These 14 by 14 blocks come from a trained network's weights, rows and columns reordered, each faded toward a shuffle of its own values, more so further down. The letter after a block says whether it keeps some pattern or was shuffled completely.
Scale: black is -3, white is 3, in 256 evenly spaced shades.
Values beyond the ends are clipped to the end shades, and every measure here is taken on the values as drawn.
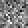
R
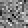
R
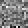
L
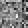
L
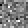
R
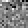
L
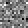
R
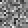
R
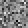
R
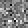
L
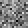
R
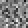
L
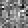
L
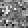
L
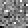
R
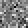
R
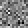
L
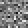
L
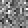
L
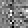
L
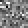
R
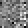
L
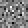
R
